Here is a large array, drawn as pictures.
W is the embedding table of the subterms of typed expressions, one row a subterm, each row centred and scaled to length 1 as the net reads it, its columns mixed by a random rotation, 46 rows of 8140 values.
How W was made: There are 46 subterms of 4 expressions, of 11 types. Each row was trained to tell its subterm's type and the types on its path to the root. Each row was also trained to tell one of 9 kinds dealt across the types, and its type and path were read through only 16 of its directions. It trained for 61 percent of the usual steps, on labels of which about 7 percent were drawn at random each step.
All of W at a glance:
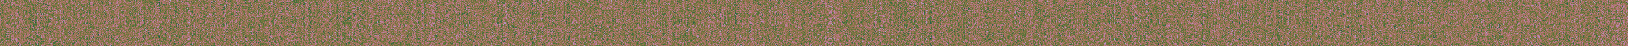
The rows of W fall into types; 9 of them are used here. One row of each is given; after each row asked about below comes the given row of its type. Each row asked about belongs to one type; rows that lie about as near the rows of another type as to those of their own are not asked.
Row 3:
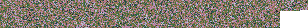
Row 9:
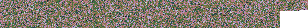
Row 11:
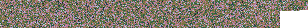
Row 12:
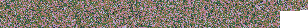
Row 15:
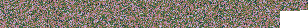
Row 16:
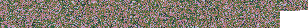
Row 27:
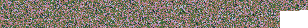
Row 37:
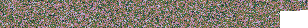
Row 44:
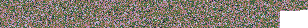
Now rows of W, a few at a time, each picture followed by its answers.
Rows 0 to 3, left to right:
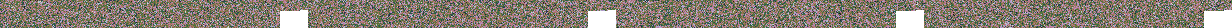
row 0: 37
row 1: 11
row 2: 37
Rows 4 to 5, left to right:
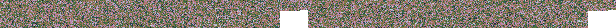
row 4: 12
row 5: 44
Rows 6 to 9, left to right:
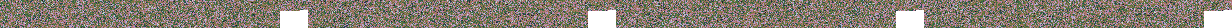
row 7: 9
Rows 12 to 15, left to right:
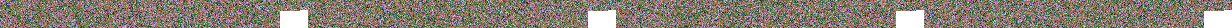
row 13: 11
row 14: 3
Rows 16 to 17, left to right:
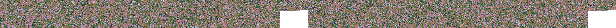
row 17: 12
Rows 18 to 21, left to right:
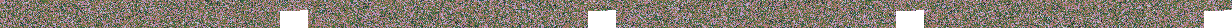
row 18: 12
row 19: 11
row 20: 44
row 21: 11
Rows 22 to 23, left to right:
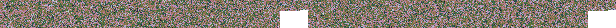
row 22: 12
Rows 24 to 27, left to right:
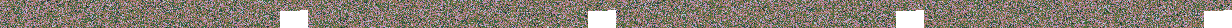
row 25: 9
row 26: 9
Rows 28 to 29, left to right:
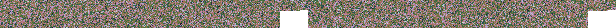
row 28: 15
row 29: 44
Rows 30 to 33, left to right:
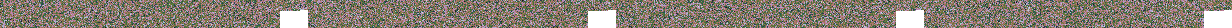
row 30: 9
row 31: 16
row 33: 44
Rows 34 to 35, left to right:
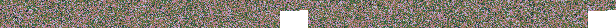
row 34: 16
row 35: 37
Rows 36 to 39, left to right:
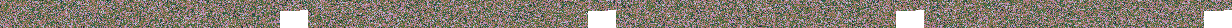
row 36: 37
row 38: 12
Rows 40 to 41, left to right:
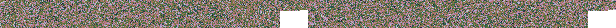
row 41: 3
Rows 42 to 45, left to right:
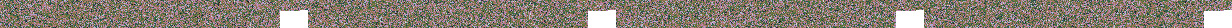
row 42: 27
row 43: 44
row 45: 37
